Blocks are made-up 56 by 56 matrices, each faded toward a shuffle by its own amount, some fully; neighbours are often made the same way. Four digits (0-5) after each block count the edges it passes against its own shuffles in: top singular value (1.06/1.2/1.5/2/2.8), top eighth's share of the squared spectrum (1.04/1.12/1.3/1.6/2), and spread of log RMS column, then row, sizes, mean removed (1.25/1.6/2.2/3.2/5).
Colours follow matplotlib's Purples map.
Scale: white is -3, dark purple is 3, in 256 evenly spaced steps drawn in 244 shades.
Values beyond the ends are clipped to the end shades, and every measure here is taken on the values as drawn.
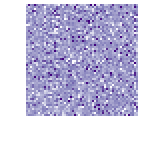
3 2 1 0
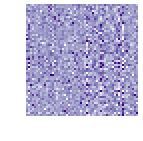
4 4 2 1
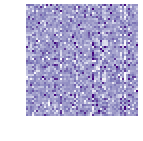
4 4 3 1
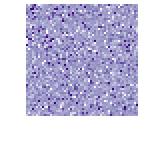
2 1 0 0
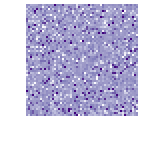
1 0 0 0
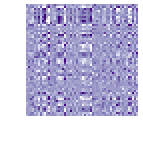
5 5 3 3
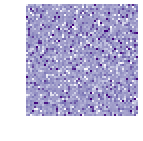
0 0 0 0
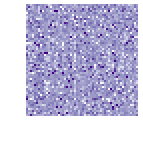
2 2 0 1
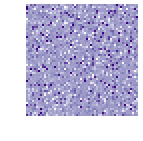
0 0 0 0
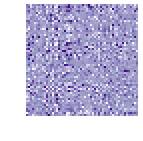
4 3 2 2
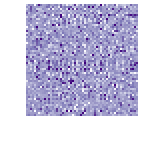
4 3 2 2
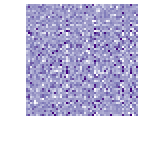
4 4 2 2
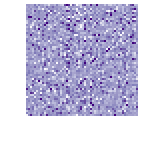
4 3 2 1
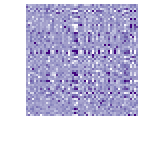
4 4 3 2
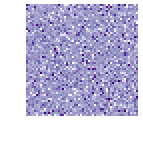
3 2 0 1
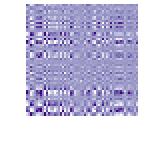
5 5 4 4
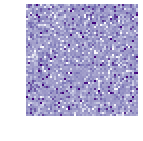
2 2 0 0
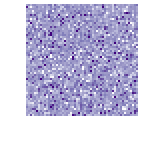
2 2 0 1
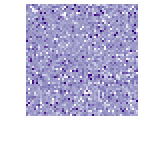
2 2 0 1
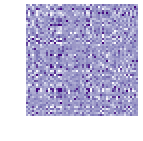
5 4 3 3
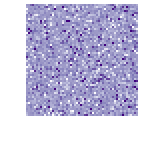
0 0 0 0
